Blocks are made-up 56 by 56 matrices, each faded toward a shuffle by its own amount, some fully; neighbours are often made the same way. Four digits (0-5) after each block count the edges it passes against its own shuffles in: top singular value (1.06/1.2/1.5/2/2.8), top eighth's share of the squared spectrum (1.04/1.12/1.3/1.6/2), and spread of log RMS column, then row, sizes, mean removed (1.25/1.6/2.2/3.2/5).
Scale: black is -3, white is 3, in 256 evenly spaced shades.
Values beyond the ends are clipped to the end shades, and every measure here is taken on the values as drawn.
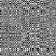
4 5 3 3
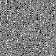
3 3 2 1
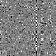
4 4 2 1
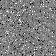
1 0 0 0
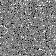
1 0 0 0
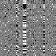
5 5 3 3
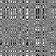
5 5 4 3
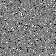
1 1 0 0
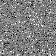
2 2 0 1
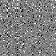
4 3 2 1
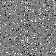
2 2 1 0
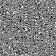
3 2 1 0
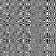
5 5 4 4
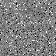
2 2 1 0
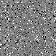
3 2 1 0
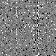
3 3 2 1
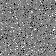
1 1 0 0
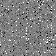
1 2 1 0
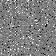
2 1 0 0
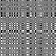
5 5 4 4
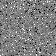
0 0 0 0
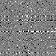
4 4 1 2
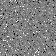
0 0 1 0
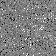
3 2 0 0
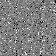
2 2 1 0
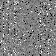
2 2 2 0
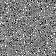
0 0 0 0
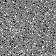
2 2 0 0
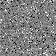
1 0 0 0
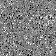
3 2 1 1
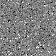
1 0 0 0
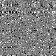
3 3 1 2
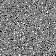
1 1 0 0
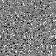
3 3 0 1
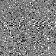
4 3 1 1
